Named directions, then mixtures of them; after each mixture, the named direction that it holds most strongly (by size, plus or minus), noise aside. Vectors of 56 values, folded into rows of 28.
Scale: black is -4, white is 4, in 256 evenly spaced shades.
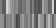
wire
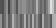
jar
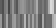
jar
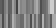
jar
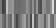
wire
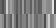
wire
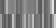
jar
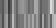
jar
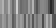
jar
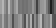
jar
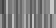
jar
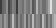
jar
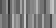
jar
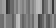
wire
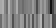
jar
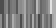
jar
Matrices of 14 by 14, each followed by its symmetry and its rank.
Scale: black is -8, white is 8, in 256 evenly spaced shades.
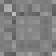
symmetric, rank two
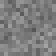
neither, full rank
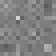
symmetric, rank three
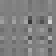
neither, rank one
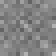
symmetric, rank three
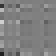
neither, rank one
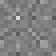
symmetric, rank three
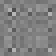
symmetric, rank two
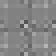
symmetric, rank two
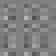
neither, rank one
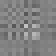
symmetric, rank two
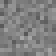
neither, full rank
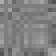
symmetric, rank two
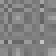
symmetric, rank two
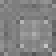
symmetric, rank three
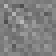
symmetric, rank three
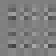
neither, rank one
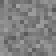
neither, full rank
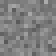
neither, full rank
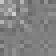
symmetric, rank three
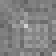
symmetric, rank three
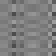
neither, rank one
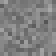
neither, full rank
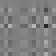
neither, rank one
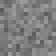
neither, full rank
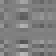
neither, rank one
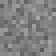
neither, full rank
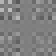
symmetric, rank two
